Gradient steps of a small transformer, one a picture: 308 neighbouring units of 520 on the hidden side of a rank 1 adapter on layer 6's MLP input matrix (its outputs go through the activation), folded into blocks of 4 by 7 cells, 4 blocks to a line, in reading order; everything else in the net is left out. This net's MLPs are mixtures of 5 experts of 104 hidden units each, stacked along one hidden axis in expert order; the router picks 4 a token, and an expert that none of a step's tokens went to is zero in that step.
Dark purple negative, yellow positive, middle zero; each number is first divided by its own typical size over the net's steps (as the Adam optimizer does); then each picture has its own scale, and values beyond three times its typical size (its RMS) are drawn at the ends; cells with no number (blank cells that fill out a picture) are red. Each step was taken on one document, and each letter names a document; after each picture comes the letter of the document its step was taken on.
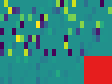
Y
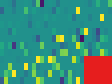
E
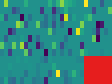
Y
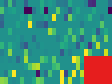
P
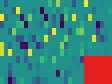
Y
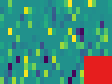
P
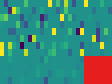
Y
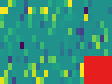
P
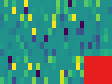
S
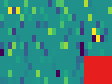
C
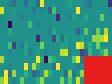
E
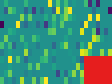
S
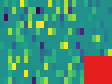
S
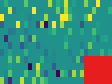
S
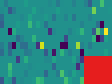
C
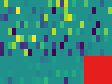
Y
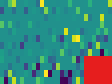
E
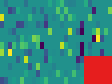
C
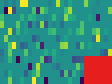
S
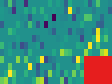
C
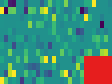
P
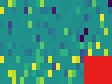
E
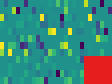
C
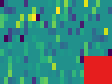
S
